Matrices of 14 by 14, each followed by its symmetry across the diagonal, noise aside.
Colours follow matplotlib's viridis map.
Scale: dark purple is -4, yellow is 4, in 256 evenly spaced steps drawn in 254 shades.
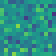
antisymmetric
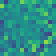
antisymmetric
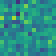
antisymmetric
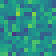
antisymmetric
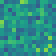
symmetric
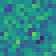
symmetric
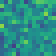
antisymmetric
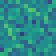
symmetric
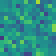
antisymmetric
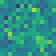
symmetric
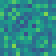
symmetric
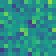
antisymmetric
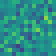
antisymmetric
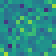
symmetric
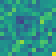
symmetric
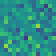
antisymmetric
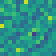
symmetric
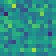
antisymmetric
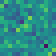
symmetric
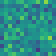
antisymmetric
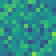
symmetric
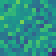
symmetric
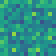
symmetric
